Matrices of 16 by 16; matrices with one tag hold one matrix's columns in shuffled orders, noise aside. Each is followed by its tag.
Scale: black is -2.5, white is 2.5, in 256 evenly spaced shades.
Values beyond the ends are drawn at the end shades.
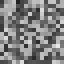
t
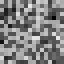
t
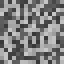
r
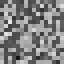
r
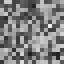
r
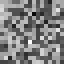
t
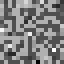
t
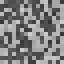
r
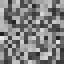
t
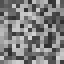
r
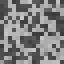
r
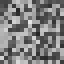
r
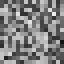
r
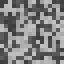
r
